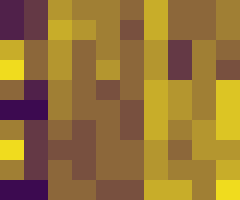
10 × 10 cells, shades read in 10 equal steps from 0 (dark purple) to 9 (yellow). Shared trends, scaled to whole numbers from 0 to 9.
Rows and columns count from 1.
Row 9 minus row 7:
0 0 0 0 0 1 -1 0 -1 -1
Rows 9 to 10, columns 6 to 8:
4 6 5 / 3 7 7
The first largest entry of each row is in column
7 3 1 1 10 10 10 1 10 10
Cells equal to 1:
3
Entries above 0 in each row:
10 10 10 10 10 8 10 10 10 8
